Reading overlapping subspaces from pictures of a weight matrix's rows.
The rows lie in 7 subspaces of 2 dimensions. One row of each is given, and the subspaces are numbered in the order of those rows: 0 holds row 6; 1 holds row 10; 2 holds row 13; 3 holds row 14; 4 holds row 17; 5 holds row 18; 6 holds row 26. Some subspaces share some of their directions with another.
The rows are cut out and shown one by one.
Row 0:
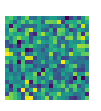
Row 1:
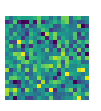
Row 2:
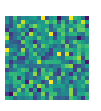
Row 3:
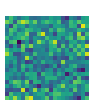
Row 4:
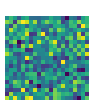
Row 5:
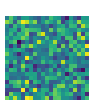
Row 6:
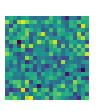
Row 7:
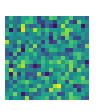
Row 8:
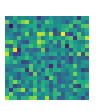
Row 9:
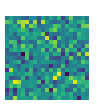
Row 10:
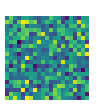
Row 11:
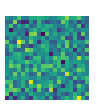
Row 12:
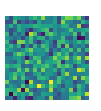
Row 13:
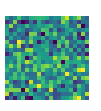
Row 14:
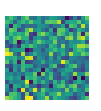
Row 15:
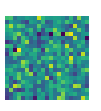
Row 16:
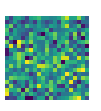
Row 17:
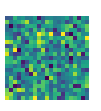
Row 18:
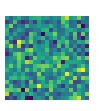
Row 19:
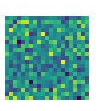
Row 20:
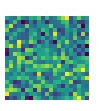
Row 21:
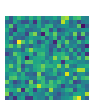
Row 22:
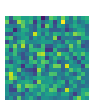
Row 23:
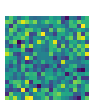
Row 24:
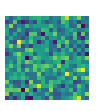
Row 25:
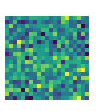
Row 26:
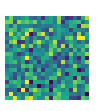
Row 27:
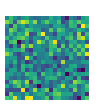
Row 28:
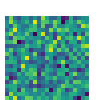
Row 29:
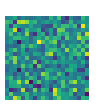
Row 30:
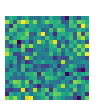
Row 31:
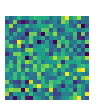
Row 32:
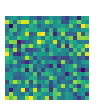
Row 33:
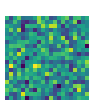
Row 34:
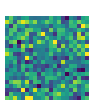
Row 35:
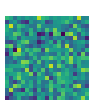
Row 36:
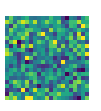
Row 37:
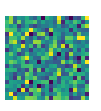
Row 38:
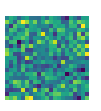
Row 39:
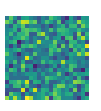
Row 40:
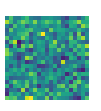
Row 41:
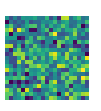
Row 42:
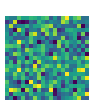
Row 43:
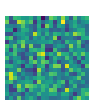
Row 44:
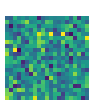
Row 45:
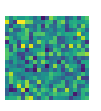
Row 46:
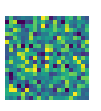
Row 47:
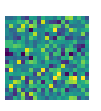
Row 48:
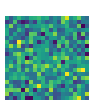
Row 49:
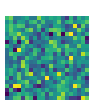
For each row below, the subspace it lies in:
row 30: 6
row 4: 2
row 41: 2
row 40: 5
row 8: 4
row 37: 6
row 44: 4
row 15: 4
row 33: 1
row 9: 3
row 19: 2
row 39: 1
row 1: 3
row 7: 1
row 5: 1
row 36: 5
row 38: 6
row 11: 2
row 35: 4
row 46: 0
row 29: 5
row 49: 4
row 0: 3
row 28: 0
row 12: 6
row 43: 0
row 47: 3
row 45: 0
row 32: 4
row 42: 5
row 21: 0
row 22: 0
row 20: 6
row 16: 5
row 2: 6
